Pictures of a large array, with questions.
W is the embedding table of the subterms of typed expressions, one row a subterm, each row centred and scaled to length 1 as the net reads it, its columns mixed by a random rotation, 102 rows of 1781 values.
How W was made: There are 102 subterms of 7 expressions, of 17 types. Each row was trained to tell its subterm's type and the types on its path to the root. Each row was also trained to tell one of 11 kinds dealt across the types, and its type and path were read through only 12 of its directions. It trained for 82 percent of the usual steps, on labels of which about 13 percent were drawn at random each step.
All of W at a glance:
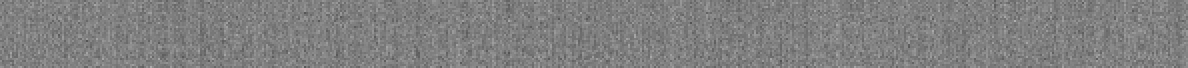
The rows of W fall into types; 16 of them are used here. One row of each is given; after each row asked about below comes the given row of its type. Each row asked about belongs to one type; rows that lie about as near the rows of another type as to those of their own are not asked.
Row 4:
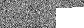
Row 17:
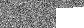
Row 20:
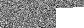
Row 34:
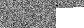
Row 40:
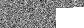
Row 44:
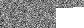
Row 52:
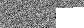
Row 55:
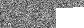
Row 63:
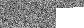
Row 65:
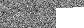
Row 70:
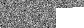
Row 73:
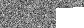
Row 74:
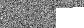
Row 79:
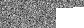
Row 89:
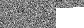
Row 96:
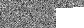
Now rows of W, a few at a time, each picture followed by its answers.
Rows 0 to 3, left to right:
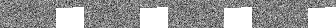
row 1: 40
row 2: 89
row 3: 96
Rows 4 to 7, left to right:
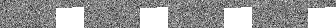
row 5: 34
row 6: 65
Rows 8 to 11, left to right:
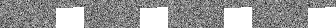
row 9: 63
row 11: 34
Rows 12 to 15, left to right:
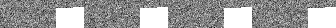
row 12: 4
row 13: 79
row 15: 4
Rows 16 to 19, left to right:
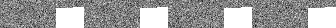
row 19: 70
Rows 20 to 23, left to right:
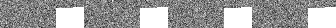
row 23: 4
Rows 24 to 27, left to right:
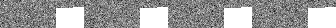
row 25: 79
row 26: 89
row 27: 89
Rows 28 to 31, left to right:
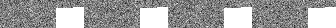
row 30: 73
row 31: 74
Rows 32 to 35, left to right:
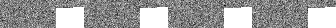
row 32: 63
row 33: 44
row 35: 40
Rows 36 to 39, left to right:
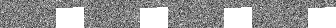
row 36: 20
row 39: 70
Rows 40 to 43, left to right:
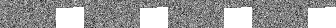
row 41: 79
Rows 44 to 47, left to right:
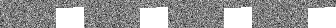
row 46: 63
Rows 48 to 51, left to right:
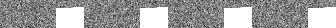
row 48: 65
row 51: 70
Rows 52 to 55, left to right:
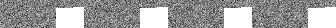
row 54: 63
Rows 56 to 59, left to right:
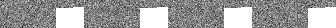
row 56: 34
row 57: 65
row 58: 63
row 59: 96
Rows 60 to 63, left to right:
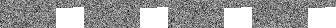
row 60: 34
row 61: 89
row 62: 65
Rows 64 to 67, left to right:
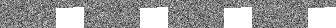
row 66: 96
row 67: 70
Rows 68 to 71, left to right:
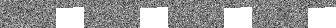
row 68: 79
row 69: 74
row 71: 34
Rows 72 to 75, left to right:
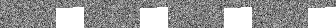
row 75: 79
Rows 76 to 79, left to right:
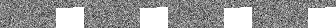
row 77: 44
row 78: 4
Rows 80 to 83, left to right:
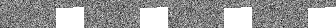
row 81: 65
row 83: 79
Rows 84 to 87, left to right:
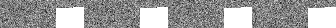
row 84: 63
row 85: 89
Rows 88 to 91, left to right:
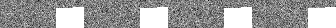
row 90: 4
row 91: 55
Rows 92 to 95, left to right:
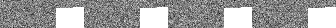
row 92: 65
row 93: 20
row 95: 34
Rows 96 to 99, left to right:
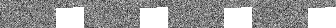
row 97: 4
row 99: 44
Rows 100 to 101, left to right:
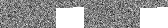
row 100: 44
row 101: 89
